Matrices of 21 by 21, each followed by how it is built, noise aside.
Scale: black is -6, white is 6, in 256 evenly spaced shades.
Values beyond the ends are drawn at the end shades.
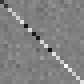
diagonal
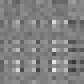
low rank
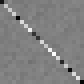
diagonal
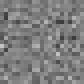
low rank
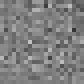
low rank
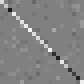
diagonal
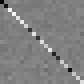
diagonal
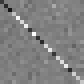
diagonal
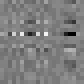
low rank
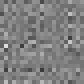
low rank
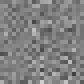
low rank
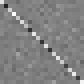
diagonal
